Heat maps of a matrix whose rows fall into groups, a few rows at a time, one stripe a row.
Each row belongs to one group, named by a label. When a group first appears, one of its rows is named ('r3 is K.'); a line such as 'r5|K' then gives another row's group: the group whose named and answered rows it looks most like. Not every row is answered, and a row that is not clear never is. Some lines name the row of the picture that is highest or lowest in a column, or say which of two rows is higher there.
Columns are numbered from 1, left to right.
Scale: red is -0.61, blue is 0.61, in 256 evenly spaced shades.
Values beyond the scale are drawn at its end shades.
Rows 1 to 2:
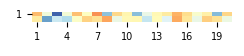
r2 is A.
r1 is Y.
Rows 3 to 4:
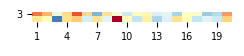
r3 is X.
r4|Y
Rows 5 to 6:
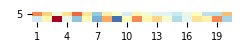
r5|X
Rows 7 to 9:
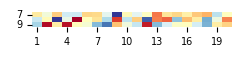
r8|Y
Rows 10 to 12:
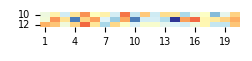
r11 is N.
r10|Y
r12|X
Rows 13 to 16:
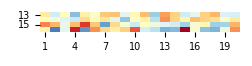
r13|A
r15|X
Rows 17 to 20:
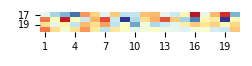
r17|A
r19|N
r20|X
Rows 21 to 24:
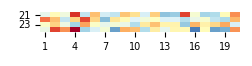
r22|X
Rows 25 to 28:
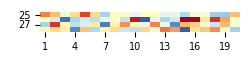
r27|N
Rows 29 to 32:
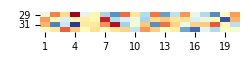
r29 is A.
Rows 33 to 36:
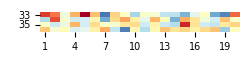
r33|X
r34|N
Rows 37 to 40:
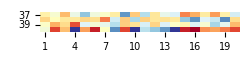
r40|N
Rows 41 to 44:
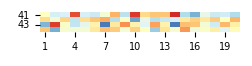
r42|N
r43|N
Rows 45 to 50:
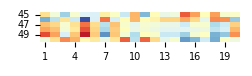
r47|X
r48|X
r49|X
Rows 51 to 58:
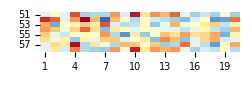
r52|X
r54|X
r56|A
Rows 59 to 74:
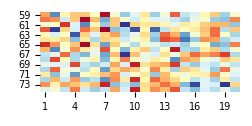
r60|X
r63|A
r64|A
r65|X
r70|N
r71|A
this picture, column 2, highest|62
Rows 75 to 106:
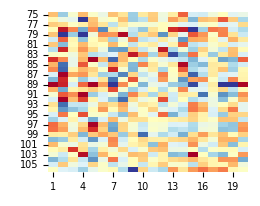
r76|A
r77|X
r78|A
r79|A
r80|N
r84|X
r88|N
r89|X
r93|A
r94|A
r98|X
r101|Y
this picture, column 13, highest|83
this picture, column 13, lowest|78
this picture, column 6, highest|78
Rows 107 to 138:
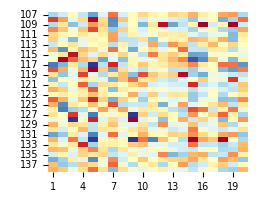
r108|X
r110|X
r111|Y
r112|Y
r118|X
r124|X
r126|A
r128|Y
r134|X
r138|X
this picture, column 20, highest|117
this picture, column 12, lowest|109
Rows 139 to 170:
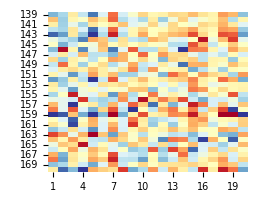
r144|A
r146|N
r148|A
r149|N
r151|Y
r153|A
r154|Y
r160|Y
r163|X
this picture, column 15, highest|166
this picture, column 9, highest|158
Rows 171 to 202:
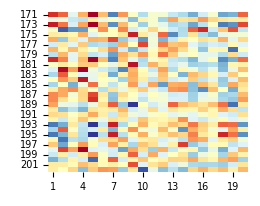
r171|X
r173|X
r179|N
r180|X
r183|N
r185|Y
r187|X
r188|X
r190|A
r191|X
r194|N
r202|N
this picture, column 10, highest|202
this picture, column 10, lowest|177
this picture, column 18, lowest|195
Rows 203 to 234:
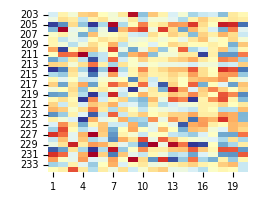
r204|N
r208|A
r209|Y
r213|X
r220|A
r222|X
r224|A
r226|N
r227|X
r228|N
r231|X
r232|Y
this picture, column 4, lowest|211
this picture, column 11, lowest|229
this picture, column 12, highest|217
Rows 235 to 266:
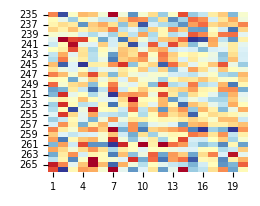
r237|N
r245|A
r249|Y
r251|N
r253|N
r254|Y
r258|Y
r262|X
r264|Y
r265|X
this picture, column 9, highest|241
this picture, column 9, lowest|252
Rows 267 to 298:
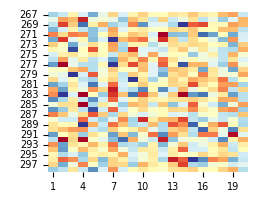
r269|N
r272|N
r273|Y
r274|Y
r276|N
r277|N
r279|Y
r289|A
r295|A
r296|A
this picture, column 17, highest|271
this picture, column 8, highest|292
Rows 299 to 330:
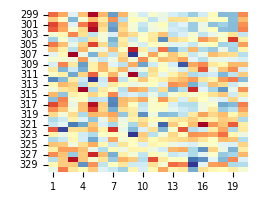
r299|X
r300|Y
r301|X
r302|X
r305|X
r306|Y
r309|N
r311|Y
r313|A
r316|N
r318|X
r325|X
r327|X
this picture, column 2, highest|322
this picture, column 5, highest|312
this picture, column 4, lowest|314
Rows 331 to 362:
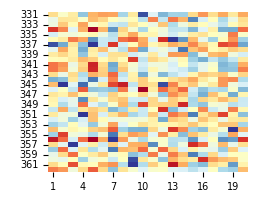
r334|X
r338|N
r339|A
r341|X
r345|A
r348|A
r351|A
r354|Y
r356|X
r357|Y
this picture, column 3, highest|357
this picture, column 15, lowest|357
